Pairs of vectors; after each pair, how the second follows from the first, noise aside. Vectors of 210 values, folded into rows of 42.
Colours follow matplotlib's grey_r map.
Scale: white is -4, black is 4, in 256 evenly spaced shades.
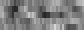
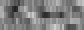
copied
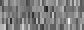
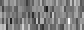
copied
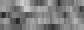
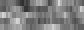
negated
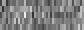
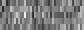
copied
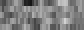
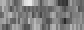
negated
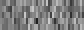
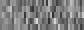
negated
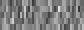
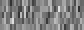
copied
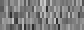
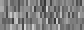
negated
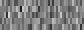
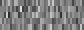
negated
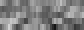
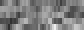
negated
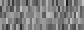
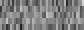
copied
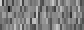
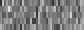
negated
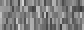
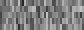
negated
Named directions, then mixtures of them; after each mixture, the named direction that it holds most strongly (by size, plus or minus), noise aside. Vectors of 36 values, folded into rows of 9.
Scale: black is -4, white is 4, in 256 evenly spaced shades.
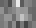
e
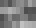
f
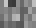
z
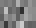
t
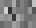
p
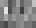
t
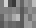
z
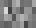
p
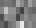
t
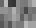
z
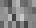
e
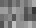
f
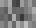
e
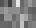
e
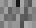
e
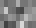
t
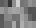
f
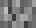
p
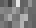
e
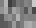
z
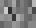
p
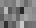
t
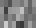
t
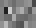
p
